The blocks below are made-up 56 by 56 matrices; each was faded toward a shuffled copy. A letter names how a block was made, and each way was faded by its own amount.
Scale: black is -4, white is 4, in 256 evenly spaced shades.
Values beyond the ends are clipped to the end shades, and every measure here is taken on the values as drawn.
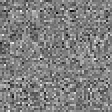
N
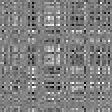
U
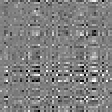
U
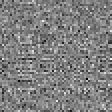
N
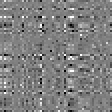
U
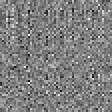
N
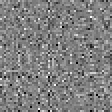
N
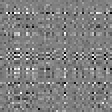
U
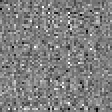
N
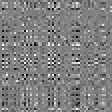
U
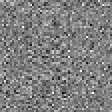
N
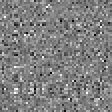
N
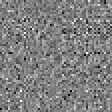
N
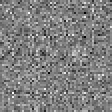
N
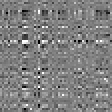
U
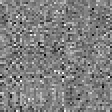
N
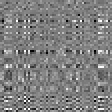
U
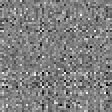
N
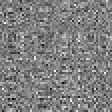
N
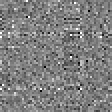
N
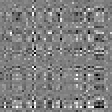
U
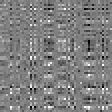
U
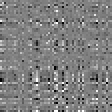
U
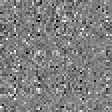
N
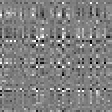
U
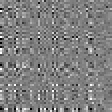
U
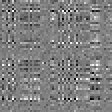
U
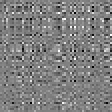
U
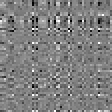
U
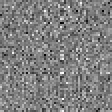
N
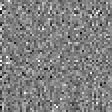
N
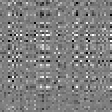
U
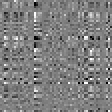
U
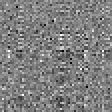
N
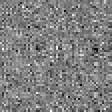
N
